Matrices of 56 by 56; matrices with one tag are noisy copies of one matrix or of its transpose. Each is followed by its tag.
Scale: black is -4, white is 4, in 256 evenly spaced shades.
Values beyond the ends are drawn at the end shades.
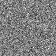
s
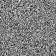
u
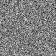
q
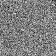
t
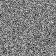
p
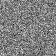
p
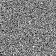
t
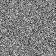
q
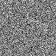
s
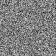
q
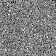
t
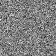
u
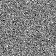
p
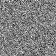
p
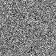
s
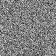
p
